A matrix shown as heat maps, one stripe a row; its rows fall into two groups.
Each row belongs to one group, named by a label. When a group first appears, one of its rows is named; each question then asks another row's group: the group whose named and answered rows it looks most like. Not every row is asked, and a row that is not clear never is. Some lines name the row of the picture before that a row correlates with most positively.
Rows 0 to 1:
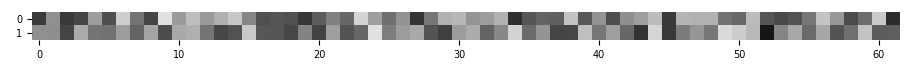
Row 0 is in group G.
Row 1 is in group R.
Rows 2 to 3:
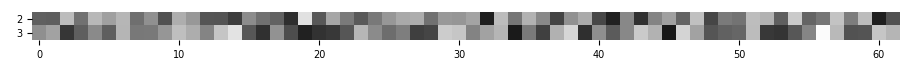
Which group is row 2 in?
R
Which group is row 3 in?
G
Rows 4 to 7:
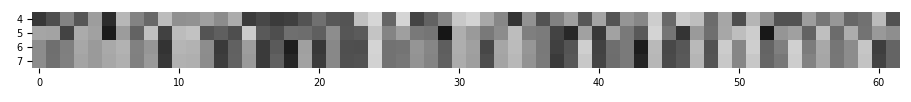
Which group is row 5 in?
R
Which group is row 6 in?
R
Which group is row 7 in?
R
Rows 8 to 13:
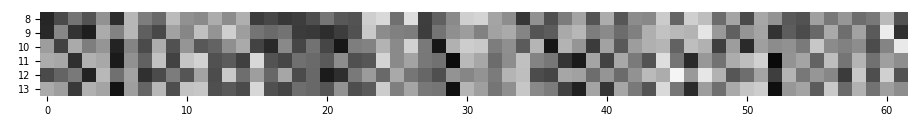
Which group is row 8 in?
G
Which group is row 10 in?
G
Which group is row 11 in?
R
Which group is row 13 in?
R
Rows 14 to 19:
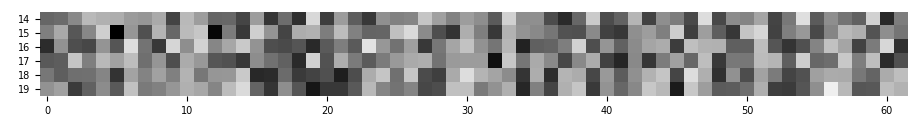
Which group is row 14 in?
R
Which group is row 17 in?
R
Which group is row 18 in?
G
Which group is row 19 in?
G
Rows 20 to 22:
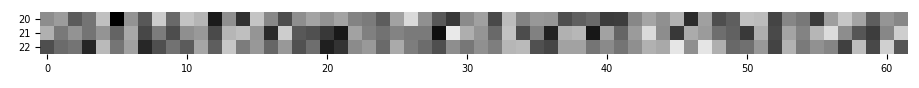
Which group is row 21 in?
G
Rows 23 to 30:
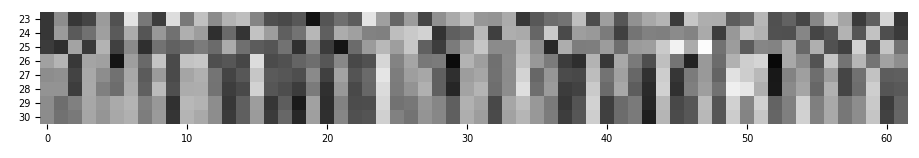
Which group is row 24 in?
R
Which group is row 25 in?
G
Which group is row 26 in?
R
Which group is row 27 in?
R
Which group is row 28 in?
R
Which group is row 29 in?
R
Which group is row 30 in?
R
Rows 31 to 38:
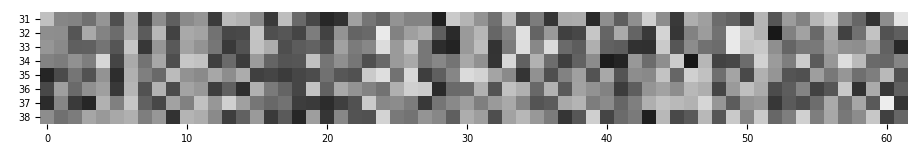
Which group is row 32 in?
R
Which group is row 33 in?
R
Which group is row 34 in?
R
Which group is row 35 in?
G
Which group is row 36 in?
R
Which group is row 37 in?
G
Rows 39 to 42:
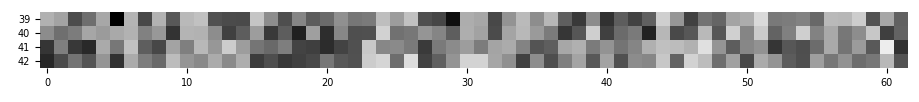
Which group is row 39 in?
R
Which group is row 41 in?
G
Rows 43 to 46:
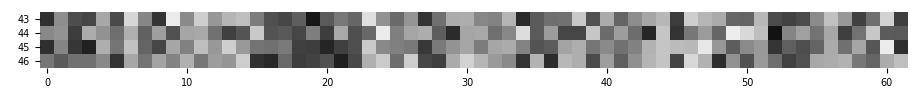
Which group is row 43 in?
G
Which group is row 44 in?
R
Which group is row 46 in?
G
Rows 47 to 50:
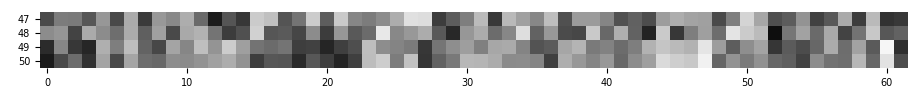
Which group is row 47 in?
R
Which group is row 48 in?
R
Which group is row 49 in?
G
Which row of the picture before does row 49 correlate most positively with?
45
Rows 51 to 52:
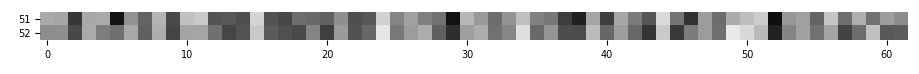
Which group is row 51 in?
R
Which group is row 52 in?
R
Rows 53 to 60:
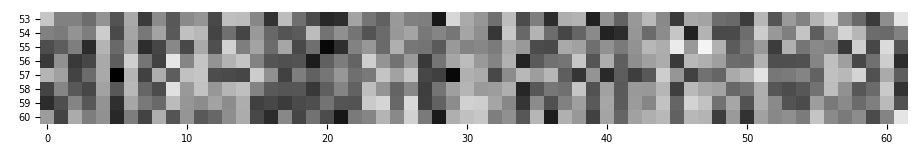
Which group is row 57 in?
R
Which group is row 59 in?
G
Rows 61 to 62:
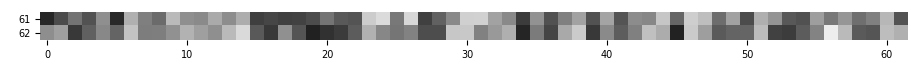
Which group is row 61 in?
G
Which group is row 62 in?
G
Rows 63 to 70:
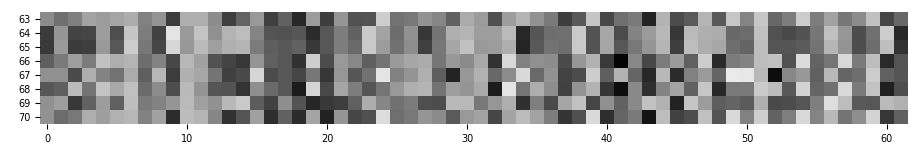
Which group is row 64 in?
G
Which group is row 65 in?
G
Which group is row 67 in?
R
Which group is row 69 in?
G
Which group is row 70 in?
R
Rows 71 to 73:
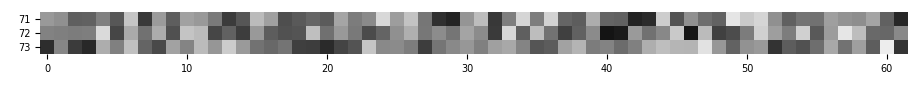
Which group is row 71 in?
R
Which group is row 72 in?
R
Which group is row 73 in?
G
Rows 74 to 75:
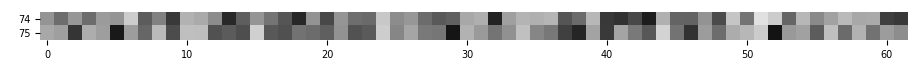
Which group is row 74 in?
R
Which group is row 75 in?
R
